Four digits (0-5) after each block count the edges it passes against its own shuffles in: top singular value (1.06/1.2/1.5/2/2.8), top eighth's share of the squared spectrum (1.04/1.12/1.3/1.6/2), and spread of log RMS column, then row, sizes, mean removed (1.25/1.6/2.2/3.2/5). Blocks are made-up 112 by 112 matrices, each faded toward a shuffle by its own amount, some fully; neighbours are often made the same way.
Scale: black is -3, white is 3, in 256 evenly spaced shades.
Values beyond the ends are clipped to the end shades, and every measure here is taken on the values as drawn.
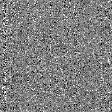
1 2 3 0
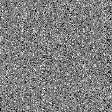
1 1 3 0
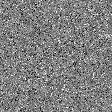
0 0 0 0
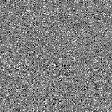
4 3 2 2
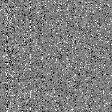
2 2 2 0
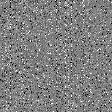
1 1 2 0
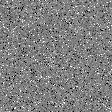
0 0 0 0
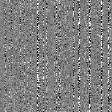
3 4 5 0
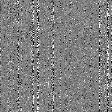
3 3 4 0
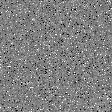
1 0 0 0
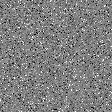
0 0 0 0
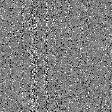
2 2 3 0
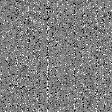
2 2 3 0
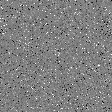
0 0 0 0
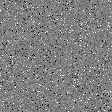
0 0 0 0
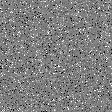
0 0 0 0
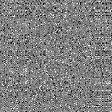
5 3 2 2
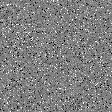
3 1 0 0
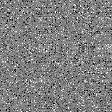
4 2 1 1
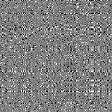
5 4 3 3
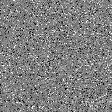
3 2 0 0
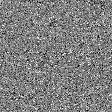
0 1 0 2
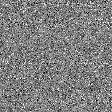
0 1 0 2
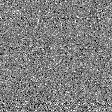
1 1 0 2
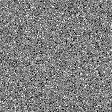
0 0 0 1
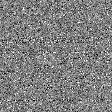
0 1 0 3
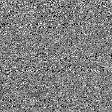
1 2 0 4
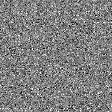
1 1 0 3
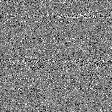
1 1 0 3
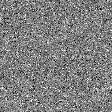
0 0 0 2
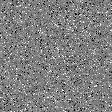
2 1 0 0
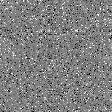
4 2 1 1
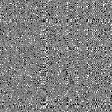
5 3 3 2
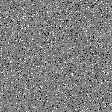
2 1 0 0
